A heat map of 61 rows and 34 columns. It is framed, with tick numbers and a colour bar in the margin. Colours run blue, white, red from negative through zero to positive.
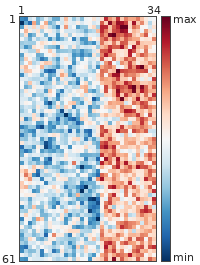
Seam: vertical, 60% of the way across, the right part higher. Ninth with the highest average: top right. Stripes: none. Average level on the scale: 50%.
